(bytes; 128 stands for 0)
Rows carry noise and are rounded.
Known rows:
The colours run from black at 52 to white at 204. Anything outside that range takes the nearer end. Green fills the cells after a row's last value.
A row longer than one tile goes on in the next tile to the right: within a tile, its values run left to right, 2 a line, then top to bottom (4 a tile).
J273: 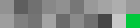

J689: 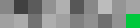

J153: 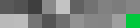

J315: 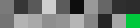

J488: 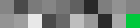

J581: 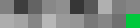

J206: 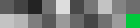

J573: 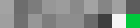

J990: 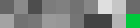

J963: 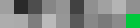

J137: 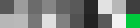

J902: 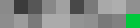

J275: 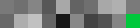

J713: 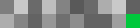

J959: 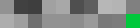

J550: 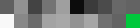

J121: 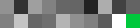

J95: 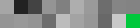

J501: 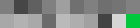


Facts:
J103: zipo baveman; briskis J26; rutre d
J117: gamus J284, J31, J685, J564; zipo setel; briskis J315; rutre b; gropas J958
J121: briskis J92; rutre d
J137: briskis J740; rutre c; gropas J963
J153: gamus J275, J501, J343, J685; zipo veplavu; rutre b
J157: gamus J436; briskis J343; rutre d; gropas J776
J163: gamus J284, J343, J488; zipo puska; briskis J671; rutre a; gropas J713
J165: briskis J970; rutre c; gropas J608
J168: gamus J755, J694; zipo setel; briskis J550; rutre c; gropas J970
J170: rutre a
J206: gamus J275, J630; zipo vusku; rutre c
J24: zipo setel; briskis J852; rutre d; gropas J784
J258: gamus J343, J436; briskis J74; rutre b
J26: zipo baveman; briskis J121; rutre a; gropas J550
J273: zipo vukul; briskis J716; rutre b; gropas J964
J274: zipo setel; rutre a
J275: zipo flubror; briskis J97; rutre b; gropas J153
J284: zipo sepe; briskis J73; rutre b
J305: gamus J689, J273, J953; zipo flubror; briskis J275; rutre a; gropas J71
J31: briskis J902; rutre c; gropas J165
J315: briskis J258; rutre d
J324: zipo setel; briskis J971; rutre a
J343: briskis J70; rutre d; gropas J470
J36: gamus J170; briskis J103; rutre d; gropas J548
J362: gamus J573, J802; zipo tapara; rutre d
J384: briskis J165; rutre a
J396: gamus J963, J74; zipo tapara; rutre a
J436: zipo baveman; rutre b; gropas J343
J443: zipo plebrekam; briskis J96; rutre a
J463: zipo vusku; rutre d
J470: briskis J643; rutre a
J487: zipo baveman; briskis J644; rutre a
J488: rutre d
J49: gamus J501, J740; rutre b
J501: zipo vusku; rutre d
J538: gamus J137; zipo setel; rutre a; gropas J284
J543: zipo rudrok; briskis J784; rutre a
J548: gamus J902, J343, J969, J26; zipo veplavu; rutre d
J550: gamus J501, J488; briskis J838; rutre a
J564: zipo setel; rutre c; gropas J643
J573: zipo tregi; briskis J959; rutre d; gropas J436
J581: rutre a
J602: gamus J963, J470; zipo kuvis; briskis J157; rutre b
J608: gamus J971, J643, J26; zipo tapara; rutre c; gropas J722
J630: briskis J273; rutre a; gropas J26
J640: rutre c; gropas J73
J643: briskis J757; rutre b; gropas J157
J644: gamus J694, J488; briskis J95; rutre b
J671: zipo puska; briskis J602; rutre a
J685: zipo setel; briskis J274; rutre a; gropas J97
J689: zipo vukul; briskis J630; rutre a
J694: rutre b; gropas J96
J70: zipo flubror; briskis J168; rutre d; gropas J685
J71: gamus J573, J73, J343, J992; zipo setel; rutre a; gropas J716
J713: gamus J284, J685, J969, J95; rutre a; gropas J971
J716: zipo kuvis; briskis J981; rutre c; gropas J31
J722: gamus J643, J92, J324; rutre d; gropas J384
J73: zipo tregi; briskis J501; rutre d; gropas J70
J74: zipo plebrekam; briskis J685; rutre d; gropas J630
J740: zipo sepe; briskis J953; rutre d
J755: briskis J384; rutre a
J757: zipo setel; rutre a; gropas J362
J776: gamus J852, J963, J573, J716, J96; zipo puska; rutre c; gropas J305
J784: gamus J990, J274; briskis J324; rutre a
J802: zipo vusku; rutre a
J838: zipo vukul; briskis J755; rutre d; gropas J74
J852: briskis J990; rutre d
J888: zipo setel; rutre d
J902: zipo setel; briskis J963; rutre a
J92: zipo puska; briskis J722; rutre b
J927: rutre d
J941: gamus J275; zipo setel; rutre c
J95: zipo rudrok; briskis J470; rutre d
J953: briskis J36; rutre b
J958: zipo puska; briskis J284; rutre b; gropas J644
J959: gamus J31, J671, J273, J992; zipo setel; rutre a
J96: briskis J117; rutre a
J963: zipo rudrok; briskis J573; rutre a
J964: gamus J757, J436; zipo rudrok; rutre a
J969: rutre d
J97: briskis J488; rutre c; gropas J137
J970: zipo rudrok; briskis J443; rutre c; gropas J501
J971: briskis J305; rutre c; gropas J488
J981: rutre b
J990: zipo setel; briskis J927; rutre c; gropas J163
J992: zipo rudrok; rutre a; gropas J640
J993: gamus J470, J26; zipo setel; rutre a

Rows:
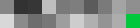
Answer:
J644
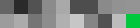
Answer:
J284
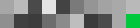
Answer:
J643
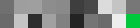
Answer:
J26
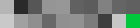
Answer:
J362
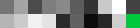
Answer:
J97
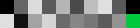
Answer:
J165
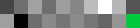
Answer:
J716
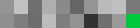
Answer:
J630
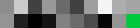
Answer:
J776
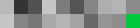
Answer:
J470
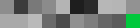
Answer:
J784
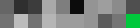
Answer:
J274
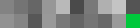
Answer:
J538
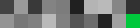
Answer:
J970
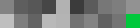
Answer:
J671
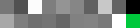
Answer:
J722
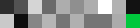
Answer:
J31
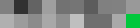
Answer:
J981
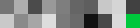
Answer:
J640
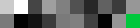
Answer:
J157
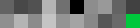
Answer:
J96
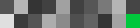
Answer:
J168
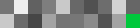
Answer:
J163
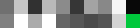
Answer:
J685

